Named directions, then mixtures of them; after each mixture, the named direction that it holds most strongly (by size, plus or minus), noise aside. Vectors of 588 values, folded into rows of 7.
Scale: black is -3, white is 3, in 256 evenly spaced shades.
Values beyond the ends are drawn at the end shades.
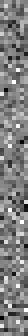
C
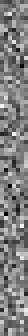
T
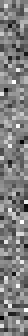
C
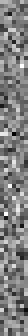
T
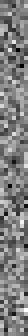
T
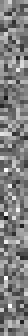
T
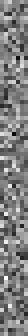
T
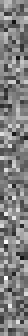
T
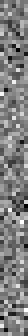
C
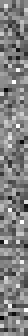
C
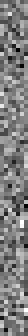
T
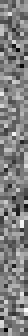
T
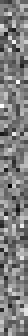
T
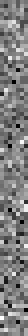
C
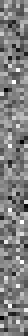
C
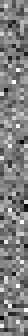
C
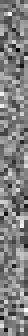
T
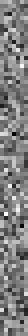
T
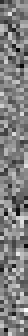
T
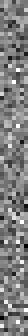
C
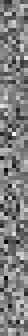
T
